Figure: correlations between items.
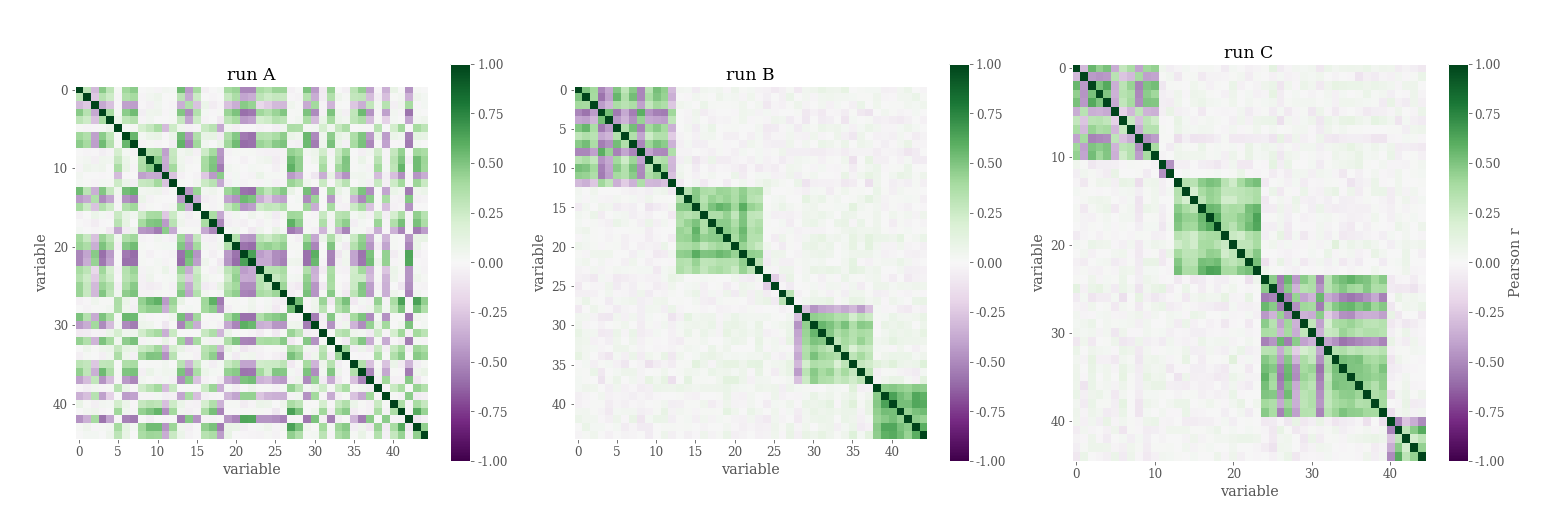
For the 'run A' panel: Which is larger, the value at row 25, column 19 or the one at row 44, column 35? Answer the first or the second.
the first
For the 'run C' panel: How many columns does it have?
45
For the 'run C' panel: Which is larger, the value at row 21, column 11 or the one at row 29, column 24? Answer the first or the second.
the second
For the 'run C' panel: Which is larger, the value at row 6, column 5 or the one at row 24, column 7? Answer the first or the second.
the second
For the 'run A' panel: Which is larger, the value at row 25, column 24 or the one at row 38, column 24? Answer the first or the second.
the first
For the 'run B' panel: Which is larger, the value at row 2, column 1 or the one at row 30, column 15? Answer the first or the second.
the first
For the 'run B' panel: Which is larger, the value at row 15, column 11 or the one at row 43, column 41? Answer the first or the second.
the second
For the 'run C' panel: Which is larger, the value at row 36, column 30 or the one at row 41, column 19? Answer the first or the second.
the first
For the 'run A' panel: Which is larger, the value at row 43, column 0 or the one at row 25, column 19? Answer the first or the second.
the second
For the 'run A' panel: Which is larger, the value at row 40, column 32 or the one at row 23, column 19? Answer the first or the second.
the second
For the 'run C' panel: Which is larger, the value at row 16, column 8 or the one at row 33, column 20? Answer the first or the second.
the second
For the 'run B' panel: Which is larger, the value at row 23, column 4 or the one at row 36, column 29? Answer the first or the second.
the second
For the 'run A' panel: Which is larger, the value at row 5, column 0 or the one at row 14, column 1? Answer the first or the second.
the first
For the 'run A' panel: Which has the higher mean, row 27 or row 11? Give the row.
27
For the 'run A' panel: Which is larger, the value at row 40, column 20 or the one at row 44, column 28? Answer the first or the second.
the second
